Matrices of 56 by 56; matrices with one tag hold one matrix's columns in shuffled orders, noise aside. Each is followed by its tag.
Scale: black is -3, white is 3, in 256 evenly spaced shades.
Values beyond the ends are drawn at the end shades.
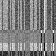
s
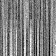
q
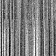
q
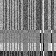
s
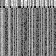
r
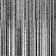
q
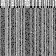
r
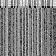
r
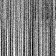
q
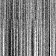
q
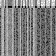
r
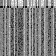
r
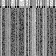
r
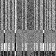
s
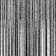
q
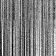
q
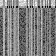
r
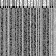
r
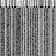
r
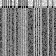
r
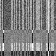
s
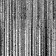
q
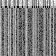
r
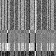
s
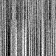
q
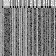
r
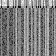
r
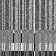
s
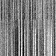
q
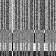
s
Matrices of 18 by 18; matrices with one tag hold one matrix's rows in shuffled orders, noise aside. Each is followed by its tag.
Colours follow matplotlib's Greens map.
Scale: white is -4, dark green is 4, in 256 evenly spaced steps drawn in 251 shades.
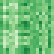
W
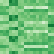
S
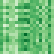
W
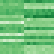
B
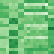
S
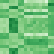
S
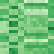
S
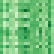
W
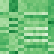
S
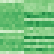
B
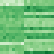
B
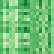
W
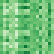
W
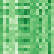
W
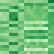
S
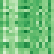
W
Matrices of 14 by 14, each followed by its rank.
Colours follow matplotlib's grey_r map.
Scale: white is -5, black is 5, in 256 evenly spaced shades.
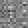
three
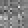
three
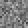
full rank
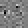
three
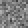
full rank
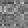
three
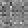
three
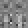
three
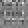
three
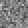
full rank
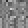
three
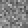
full rank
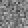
full rank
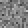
full rank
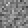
full rank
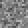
full rank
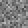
full rank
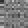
three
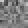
three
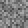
full rank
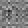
three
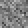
full rank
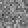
full rank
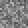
full rank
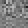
three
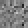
three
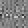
three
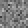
full rank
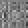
three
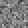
full rank
